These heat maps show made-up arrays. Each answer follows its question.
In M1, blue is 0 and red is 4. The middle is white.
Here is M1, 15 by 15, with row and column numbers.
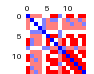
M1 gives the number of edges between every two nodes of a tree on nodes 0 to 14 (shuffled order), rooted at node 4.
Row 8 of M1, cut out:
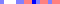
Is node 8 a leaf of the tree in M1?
no
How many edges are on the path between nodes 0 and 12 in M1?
2
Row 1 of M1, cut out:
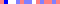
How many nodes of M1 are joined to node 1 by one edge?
5
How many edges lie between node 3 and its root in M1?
1
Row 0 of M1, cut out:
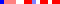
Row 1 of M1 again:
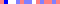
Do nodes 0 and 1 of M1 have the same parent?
no
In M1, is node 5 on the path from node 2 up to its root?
no
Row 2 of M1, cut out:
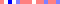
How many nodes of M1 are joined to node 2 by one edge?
3
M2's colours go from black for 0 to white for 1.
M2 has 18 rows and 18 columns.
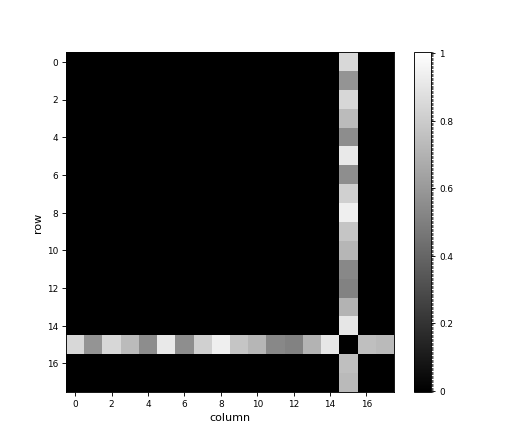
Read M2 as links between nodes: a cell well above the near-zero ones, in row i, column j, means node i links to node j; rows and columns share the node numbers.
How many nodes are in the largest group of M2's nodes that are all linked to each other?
2
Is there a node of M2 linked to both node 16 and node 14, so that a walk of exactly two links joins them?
yes
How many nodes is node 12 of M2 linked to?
1
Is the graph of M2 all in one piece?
yes
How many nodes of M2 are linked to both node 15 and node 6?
0
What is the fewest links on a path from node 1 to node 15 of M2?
1
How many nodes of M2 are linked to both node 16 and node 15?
0
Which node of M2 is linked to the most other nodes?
node 15
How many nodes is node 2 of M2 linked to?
1
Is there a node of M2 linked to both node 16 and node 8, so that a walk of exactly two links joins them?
yes
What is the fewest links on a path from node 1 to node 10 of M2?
2
